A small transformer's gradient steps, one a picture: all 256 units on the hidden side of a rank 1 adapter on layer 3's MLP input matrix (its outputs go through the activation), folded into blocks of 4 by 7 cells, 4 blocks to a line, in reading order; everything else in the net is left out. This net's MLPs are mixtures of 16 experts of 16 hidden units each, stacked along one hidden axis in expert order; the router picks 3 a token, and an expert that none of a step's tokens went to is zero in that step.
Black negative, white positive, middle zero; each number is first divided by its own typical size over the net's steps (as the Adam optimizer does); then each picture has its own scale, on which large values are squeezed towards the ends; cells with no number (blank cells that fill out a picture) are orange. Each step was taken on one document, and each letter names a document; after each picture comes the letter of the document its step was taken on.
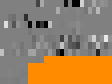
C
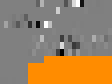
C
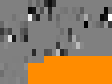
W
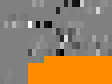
C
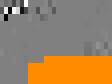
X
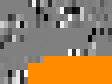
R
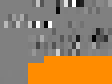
C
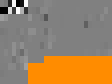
X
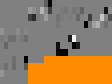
W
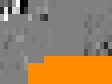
X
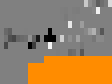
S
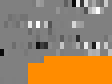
C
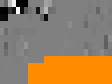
X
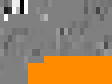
X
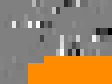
C
